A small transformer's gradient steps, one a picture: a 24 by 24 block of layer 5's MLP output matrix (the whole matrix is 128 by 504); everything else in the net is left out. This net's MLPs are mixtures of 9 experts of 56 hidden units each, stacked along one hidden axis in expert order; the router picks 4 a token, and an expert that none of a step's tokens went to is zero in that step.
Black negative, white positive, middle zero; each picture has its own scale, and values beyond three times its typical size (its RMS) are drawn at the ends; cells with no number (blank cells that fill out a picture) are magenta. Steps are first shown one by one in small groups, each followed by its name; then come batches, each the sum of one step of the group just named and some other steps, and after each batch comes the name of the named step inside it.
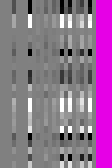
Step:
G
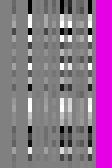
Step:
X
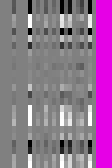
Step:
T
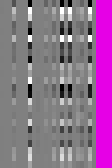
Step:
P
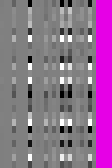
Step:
P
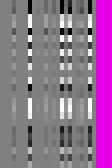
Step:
X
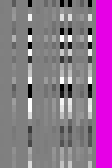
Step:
P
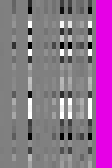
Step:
G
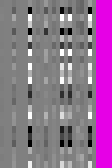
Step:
T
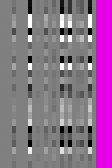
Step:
X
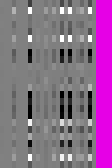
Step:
P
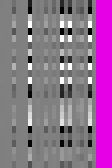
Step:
X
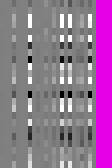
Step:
P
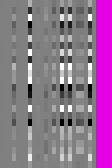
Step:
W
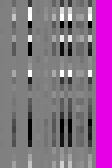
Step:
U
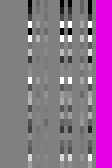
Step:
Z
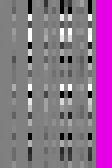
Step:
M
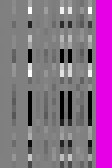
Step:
W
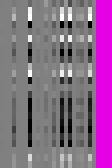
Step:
U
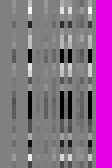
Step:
W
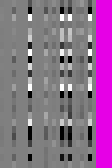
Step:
M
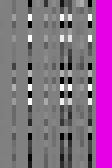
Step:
M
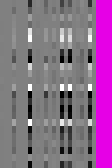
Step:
M
